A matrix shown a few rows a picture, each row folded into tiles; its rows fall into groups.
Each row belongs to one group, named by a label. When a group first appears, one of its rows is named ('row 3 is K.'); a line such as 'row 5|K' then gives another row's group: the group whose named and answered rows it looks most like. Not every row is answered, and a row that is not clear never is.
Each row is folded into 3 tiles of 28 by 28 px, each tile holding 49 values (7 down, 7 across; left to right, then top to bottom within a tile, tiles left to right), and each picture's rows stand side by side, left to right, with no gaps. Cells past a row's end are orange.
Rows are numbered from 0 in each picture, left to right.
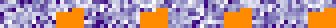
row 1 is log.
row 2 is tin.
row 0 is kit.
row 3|log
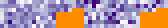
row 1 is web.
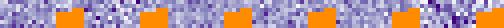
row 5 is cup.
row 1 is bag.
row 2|kit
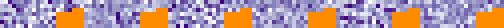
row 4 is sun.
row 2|bag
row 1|cup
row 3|kit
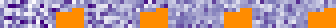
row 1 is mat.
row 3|log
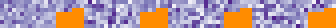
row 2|tin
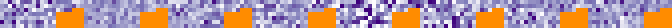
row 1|kit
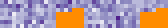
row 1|cup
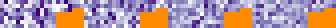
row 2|tin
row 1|kit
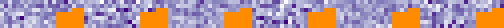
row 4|cup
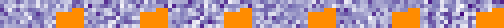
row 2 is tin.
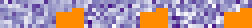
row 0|log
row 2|sun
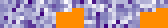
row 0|kit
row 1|log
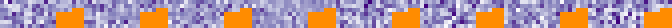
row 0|log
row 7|kit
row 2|web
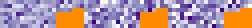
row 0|mat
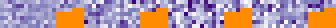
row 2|kit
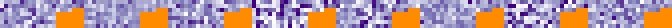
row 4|tin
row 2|sun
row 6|mat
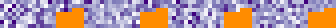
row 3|bag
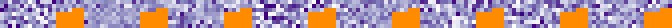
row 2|log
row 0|bag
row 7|mat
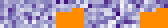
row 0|kit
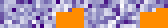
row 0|kit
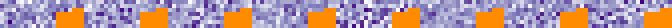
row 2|tin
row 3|log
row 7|bag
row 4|bag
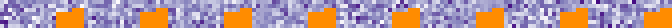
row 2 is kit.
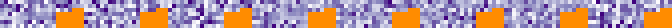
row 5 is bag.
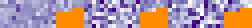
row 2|tin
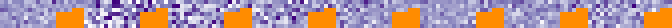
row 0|bag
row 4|web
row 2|mat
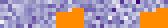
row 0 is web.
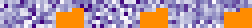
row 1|bag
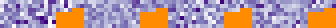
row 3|mat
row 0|cup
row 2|bag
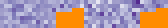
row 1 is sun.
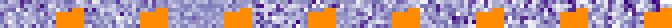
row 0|kit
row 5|cup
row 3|mat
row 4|tin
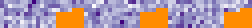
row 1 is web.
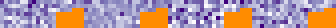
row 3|sun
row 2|kit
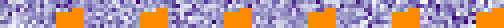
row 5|cup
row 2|mat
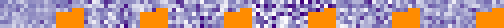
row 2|cup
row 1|kit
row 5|sun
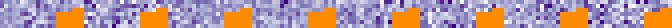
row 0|tin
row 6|web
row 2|web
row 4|cup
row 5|kit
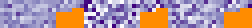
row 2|mat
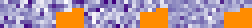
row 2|bag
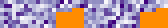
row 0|mat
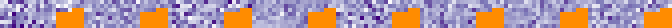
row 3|log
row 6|tin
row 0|log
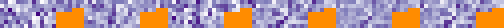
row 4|tin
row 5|tin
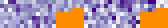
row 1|kit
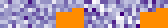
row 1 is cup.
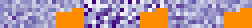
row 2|sun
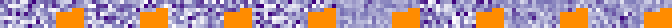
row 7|cup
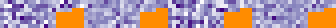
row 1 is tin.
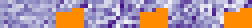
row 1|tin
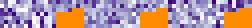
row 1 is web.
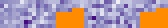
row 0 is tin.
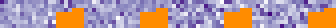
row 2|sun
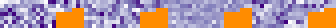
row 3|web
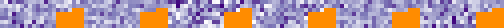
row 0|log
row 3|web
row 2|web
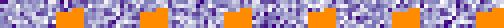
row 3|log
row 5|tin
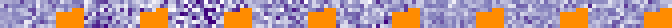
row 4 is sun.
